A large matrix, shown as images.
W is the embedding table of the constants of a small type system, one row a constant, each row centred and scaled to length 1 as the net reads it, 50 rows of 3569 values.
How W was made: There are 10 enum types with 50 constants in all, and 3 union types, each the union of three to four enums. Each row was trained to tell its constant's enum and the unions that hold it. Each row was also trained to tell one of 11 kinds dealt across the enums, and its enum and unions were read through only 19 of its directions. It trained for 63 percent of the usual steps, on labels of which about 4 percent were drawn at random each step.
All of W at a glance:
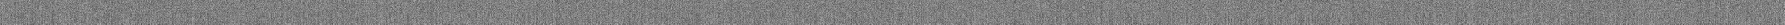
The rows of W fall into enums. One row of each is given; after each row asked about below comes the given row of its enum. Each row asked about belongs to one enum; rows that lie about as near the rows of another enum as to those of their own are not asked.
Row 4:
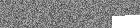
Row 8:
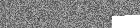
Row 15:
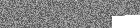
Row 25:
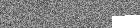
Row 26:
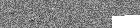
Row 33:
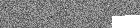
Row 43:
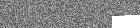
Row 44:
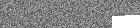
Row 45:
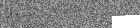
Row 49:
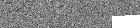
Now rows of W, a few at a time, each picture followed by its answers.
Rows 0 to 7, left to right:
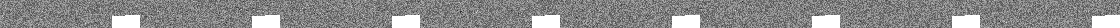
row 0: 8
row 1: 43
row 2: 44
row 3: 26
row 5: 43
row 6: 15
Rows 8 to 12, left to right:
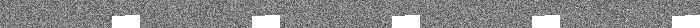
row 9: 33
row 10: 25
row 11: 26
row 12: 25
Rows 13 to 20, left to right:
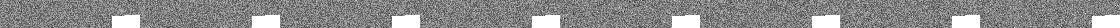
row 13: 15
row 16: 44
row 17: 25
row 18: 45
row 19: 8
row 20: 4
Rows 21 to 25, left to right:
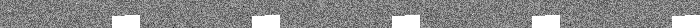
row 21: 26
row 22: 49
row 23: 15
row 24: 45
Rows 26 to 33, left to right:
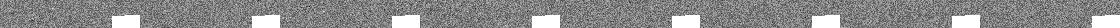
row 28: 33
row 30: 33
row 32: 4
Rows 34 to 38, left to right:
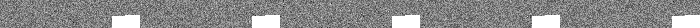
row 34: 43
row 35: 44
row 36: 49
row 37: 44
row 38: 43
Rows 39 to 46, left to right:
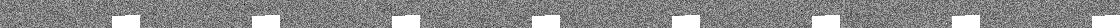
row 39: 49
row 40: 43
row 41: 44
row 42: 33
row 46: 26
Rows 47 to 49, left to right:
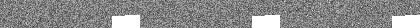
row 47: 4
